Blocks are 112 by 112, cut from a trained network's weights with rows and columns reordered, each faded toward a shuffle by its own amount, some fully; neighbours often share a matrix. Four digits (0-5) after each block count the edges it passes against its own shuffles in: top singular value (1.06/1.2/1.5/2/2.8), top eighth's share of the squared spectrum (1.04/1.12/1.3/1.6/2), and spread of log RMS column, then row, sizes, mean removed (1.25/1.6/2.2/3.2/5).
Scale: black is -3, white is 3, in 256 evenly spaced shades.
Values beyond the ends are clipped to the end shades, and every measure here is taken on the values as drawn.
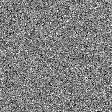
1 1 0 0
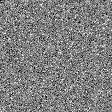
0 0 0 0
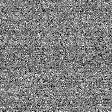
2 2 2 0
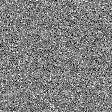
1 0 0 0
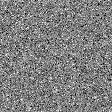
0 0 0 0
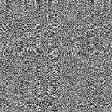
4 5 3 3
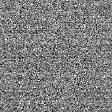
3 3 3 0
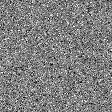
0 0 0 0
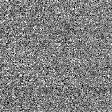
2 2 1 1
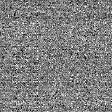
3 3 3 1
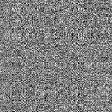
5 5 3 3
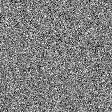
0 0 0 0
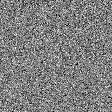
0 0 0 0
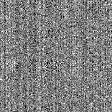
3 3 1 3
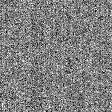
2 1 0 0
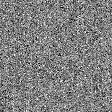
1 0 0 0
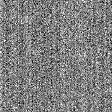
3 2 1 1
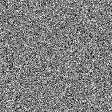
2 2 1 0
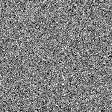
1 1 0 0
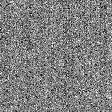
2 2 0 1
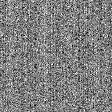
3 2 0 2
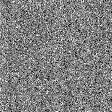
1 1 0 0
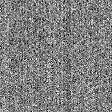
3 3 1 2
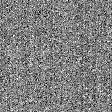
2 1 0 1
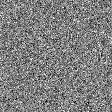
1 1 0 0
